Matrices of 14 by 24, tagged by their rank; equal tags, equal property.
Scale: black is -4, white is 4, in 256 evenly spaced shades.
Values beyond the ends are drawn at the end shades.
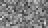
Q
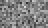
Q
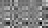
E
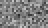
Q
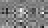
E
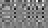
E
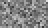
Q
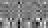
E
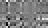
E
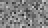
Q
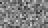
Q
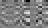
E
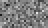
Q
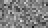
Q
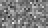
Q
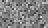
Q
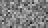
Q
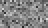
Q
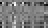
E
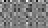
E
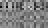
E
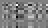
E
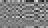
E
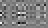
E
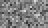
Q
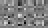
E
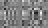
E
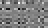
E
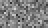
Q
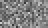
Q
